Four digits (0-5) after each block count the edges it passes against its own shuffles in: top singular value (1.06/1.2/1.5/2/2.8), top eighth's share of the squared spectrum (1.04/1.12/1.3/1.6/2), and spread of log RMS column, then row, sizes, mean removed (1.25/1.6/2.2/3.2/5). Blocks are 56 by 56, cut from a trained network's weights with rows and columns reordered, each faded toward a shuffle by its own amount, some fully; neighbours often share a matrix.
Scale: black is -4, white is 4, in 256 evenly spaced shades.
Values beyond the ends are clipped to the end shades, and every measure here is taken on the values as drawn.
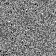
0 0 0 0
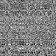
4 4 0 2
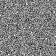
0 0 0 0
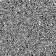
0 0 0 0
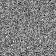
0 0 0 0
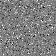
0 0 0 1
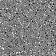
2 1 0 0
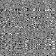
3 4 1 3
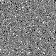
0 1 0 0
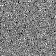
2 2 0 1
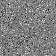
0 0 0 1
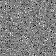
0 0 0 0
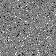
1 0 0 0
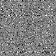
3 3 0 2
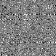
3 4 1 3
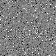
2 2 0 0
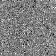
2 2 0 1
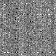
3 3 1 2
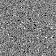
1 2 0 1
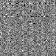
2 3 1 2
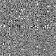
2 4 1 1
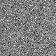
0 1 0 0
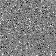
1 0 0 0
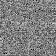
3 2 0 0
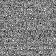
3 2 0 0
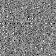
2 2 0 1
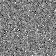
0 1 0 0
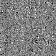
2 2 0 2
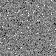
0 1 0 0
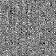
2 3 1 1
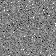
0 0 0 0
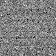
2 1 0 0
